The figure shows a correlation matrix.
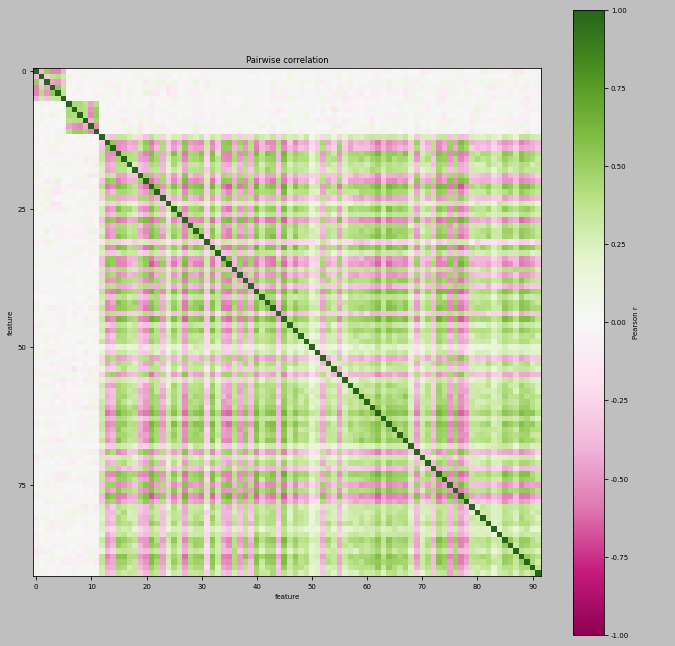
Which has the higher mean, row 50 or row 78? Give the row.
50
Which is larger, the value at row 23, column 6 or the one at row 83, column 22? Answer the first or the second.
the second
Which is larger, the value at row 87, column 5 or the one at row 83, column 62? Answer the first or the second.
the second
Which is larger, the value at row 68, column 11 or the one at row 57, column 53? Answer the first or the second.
the second
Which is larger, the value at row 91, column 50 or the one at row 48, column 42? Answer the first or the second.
the second
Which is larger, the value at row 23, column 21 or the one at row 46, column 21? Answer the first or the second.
the second
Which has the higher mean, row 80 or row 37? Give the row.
80
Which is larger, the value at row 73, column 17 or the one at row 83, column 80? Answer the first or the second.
the first
